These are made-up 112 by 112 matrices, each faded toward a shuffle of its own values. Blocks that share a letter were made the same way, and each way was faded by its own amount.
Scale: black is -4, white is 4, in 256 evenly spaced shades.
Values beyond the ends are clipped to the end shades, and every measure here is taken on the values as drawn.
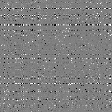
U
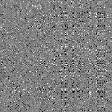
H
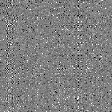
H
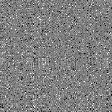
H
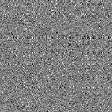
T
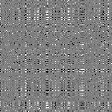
U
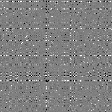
U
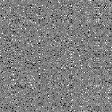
H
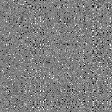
H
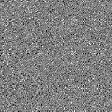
T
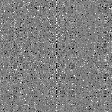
H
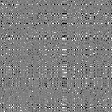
U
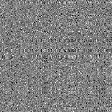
T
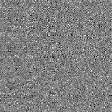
T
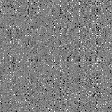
H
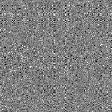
T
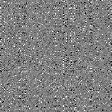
H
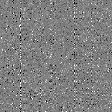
H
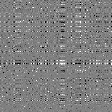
U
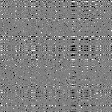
U
